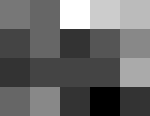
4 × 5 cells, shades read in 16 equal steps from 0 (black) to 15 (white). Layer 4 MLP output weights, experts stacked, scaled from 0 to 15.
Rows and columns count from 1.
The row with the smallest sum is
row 4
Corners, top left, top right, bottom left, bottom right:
7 11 6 3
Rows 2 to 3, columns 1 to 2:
4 6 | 3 4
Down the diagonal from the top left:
7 6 4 0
